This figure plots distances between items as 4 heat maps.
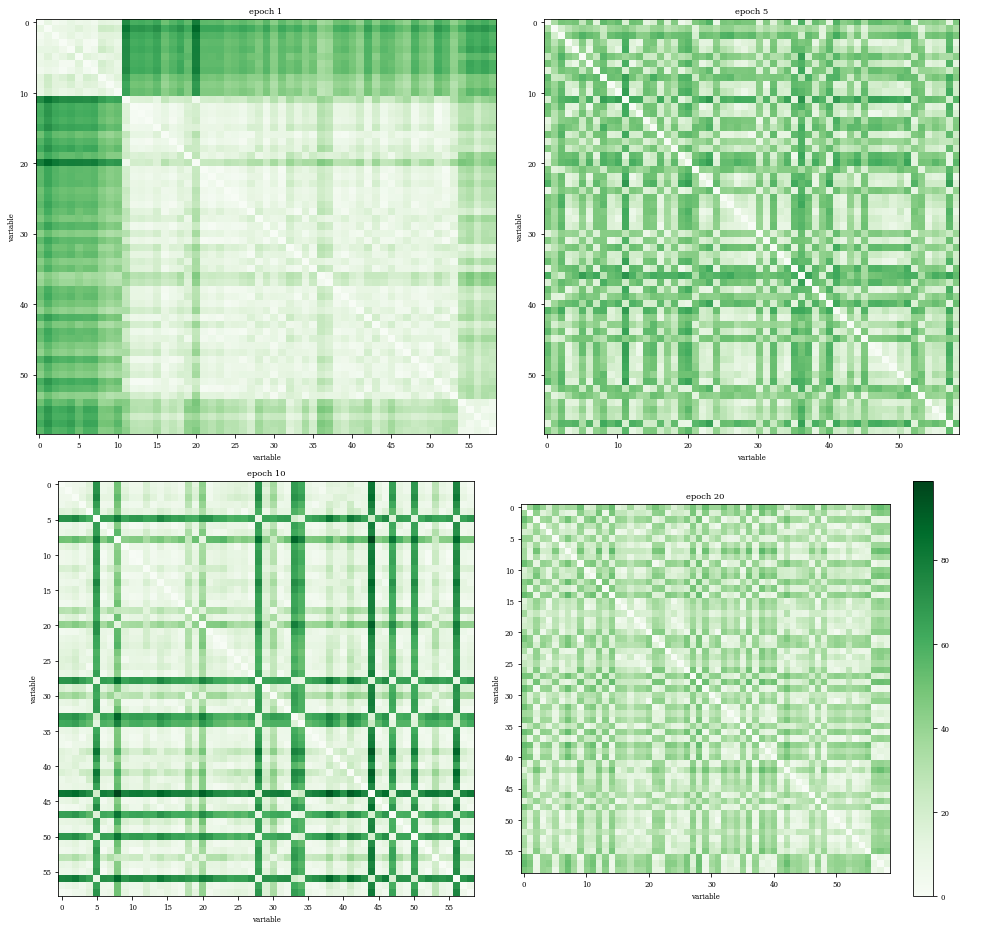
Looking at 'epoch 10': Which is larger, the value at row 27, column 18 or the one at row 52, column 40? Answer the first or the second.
the first
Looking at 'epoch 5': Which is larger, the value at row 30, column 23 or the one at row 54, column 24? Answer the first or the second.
the first
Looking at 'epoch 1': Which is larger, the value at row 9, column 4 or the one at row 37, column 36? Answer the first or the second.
the first
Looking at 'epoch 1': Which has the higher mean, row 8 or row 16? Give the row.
8
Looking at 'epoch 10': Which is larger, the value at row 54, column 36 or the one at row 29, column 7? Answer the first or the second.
the second
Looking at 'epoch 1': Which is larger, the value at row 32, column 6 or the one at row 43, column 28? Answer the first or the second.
the first
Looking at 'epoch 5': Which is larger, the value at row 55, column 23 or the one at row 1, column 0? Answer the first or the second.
the second
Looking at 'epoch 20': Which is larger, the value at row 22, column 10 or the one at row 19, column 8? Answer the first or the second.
the first
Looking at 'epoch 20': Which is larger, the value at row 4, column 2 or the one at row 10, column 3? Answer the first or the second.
the first
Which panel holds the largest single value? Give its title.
epoch 10
